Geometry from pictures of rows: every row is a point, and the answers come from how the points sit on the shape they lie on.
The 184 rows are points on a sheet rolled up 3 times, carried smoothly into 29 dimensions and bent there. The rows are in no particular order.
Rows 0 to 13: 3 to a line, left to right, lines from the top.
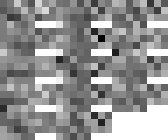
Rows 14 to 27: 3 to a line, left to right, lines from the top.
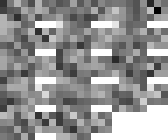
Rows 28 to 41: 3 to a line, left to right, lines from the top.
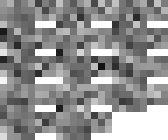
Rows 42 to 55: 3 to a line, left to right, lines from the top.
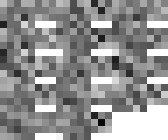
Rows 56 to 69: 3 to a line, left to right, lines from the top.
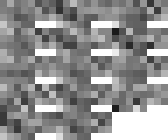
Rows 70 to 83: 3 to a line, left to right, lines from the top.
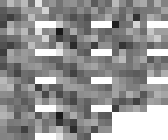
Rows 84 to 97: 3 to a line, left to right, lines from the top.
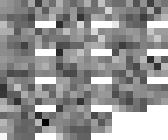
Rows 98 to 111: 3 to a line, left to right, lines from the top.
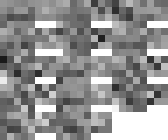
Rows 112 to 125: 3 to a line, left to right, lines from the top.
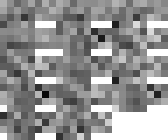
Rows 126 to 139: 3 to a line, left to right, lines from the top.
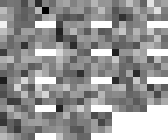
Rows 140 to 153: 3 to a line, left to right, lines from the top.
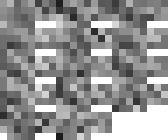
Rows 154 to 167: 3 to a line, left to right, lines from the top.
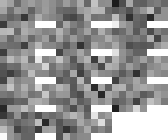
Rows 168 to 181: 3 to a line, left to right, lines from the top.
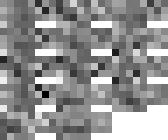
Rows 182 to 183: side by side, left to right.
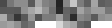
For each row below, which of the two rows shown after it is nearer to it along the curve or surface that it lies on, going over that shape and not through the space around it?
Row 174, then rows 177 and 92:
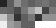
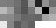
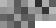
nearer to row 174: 177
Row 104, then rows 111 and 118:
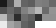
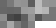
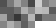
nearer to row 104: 118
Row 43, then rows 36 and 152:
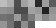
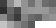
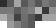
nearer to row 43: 36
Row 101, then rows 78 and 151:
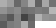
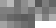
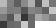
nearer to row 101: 78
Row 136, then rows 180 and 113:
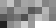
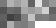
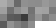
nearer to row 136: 180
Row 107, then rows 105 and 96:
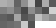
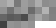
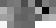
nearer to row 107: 105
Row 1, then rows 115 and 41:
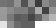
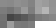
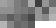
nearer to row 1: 41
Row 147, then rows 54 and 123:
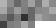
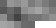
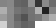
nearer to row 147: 54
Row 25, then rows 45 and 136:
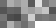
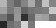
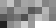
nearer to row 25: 136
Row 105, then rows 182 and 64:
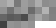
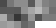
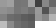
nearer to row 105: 182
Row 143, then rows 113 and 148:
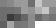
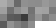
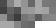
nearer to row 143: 148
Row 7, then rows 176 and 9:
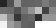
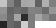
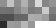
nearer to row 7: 9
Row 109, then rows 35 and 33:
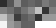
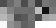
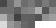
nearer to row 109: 35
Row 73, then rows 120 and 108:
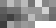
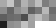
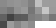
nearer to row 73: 120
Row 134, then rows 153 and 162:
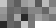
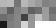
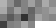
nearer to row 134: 153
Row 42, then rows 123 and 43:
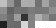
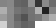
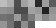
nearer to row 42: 43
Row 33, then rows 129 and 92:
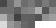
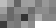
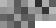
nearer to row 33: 92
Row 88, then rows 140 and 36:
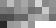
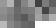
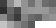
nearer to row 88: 36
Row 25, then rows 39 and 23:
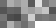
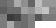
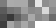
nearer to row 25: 23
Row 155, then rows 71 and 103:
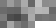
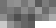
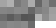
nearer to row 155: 71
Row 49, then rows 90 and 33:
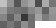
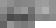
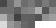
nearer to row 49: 90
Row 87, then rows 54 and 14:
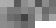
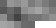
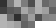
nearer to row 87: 54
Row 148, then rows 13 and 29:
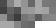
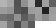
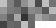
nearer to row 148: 13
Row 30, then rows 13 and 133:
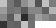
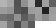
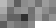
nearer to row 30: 13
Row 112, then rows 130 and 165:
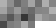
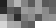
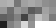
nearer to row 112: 165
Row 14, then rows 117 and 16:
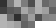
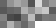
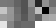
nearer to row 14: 117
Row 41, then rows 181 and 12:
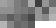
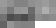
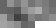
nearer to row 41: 12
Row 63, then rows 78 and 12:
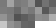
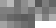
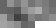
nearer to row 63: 12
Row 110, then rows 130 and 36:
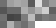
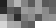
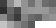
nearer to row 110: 130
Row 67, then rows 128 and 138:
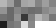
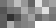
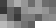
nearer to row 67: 128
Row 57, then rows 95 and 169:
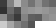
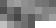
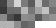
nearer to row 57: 95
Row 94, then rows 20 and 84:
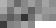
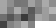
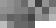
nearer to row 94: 20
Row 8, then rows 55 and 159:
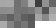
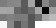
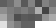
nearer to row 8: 159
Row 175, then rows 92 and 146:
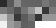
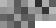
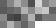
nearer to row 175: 146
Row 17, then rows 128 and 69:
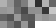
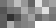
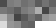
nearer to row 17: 69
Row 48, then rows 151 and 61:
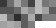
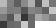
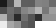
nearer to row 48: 61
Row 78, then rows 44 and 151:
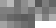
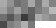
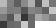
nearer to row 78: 44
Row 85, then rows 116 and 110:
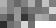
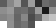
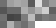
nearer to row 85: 110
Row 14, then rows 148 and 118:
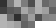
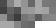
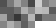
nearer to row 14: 118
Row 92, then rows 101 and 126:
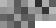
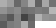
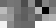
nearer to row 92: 101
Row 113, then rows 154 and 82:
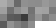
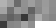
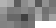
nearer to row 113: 82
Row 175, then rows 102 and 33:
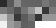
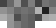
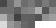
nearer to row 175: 102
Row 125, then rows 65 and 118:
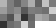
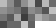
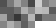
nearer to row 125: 65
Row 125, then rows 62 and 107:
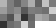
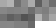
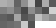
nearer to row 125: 107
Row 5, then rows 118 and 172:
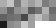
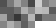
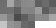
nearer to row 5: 118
